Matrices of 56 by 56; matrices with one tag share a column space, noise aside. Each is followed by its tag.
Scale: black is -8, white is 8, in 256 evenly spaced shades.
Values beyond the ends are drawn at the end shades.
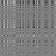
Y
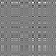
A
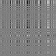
Y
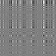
Y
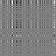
Y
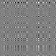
A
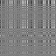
Y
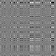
A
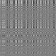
Y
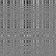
Y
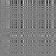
Y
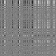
Y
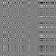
A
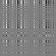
Y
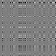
A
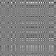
A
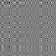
A
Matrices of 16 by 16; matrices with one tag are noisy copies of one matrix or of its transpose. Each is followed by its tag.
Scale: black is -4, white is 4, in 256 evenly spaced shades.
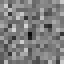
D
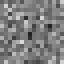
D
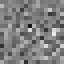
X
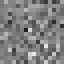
X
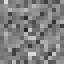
X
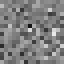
X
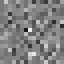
X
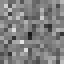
D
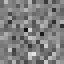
X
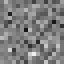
X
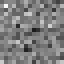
D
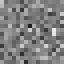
X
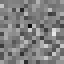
X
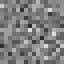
X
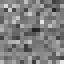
D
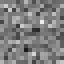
D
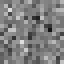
D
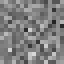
X
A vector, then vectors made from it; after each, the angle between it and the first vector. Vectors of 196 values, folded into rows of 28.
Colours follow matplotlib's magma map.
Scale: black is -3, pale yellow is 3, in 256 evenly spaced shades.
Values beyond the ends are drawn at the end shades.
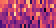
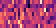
partly opposed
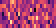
orthogonal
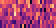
nearly parallel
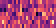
partly opposed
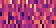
orthogonal
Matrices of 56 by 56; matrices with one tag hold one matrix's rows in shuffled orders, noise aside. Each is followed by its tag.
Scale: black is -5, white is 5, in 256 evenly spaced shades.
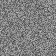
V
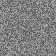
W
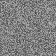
V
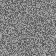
W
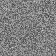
W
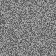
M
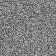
M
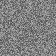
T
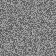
M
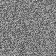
T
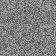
V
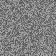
T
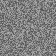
M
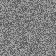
T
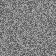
M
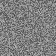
T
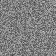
V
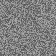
W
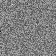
T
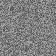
T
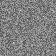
M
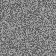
V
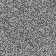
T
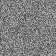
V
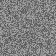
W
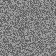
T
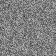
M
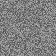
V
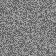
M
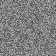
T
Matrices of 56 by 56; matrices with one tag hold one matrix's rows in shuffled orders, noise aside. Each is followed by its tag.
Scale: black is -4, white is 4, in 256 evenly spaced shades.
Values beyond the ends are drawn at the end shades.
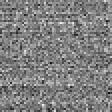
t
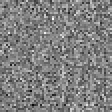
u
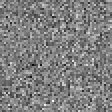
u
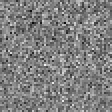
u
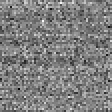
t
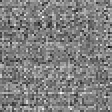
t
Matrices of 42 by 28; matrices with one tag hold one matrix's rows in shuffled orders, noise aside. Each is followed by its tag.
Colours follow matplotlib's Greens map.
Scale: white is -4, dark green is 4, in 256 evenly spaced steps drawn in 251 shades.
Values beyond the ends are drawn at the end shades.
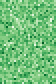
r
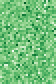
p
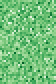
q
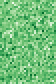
r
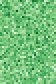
p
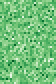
r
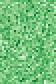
p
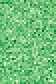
r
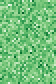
q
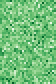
r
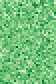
p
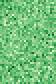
r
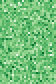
r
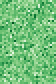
r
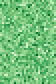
p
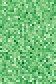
q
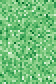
q
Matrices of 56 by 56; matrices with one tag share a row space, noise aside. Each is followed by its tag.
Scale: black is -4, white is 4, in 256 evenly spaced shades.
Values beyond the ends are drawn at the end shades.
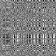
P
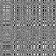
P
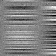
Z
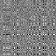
P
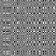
P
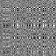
P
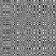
P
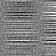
Z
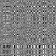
P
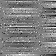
Z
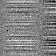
Z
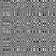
P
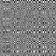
P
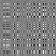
P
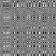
P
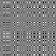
P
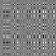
P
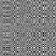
P
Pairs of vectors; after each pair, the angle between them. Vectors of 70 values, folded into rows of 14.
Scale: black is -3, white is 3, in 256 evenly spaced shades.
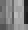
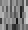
partly opposed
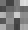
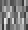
orthogonal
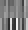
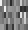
orthogonal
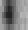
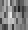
partly opposed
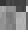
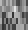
orthogonal
